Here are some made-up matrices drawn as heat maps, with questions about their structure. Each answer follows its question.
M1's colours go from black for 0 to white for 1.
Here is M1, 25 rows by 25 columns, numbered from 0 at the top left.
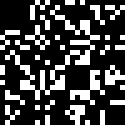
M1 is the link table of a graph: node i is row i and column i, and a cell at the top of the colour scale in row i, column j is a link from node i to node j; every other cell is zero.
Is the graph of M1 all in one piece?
yes
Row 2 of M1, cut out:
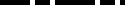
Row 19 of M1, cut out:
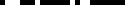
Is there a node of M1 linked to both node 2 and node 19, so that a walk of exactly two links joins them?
no
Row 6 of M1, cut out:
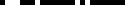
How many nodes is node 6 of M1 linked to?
6
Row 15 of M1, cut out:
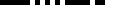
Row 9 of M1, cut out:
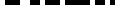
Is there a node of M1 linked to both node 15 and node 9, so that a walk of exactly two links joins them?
yes
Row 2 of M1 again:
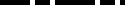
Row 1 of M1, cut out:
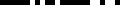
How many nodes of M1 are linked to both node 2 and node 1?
2
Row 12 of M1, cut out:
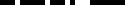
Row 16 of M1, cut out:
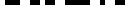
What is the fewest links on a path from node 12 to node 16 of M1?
1
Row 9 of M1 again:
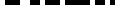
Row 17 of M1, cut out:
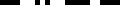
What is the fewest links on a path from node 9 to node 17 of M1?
2
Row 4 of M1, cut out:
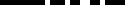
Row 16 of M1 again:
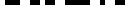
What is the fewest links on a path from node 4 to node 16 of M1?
1
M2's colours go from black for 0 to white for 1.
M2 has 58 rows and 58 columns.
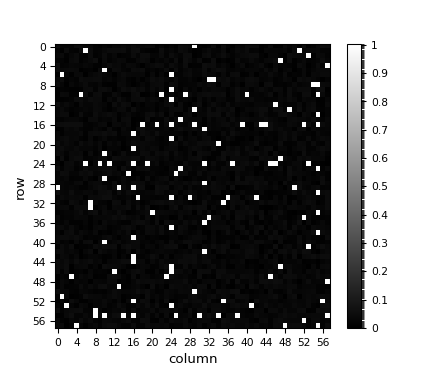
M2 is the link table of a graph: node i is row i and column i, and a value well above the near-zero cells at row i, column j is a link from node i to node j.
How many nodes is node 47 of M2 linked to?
3
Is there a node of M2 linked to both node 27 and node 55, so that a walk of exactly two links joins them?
yes
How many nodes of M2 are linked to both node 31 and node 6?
1
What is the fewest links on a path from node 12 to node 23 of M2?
5
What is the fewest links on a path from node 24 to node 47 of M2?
2
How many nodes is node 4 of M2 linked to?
1
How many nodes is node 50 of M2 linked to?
1
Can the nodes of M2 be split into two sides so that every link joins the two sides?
yes
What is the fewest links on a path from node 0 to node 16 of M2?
2
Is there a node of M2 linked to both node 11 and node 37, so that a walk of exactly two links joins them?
yes
